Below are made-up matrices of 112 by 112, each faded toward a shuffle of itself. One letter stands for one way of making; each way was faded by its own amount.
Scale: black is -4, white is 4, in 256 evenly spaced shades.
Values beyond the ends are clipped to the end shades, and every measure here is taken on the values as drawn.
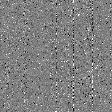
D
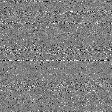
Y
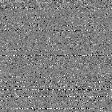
Y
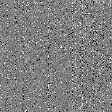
D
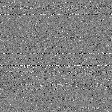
Y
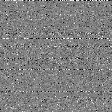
Y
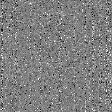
D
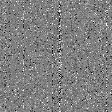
D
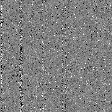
D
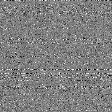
Y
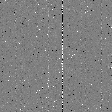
D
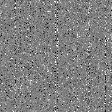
D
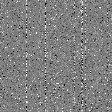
D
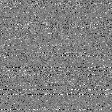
Y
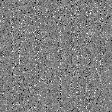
D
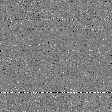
Y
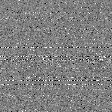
Y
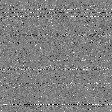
Y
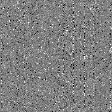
D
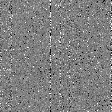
D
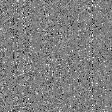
D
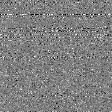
Y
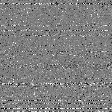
Y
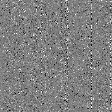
D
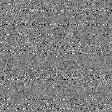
Y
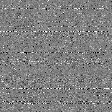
Y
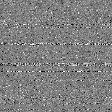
Y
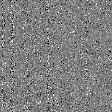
D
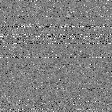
Y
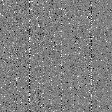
D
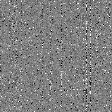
D
